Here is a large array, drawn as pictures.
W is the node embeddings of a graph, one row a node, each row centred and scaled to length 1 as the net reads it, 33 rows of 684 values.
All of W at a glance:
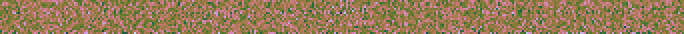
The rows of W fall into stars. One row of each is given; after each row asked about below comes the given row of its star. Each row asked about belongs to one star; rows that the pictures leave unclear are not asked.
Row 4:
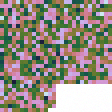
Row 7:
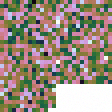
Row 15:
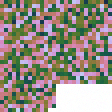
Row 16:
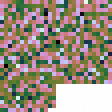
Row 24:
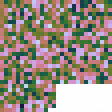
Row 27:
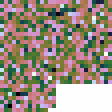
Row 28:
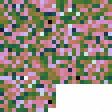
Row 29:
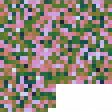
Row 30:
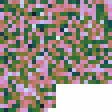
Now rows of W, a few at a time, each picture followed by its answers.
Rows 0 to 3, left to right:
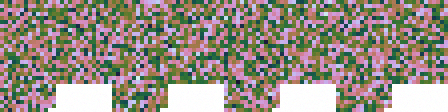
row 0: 27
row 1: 28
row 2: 4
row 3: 30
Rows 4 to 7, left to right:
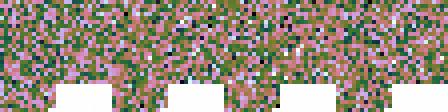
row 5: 7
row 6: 28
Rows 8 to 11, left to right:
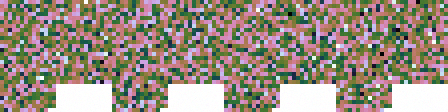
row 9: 16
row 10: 28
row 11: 15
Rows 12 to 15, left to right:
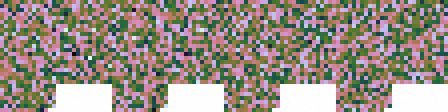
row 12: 7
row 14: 4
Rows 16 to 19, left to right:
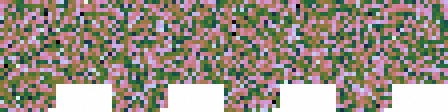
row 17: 7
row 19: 30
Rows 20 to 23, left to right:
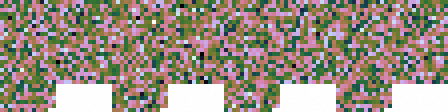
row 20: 15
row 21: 28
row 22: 7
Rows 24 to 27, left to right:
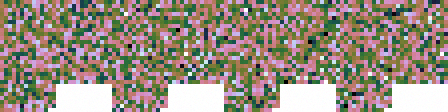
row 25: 27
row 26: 30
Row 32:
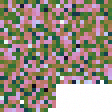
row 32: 16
